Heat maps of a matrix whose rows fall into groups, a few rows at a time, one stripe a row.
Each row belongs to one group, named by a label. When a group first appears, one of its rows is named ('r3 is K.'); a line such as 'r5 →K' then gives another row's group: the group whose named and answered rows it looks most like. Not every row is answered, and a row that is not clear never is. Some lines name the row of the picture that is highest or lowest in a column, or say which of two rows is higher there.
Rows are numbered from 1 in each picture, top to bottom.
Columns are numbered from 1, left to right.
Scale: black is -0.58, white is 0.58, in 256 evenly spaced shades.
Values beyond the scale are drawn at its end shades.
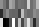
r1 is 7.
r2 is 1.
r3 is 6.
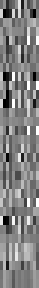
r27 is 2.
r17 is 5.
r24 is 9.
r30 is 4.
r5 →7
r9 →6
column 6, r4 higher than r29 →No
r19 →5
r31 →9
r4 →7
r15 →7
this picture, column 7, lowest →20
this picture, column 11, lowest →2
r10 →7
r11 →4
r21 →5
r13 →7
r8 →5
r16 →5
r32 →9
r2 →6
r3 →9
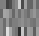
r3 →5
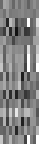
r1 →9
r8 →7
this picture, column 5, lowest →5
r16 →7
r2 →5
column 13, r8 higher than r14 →Yes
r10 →2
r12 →4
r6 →7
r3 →7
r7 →7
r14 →4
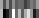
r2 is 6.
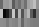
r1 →9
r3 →2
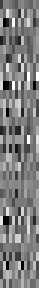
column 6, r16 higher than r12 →No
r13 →4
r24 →5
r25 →6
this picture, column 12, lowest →10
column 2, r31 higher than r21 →Yes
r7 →4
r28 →1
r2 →5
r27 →2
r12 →2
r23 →9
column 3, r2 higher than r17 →Yes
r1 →1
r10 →6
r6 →9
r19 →2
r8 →5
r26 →7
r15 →1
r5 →1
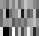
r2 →4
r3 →9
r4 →6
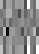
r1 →7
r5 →7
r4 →4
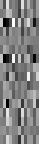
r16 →5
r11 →9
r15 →2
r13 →5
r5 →2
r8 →9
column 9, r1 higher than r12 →No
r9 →7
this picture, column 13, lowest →12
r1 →5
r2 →5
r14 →5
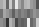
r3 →7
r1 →2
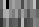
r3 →1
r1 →4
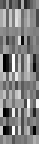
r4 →2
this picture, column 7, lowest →1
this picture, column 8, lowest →5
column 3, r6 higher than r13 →Yes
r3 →2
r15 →6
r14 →4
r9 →2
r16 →9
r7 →6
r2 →2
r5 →4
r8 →6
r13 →6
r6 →9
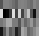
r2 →6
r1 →1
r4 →1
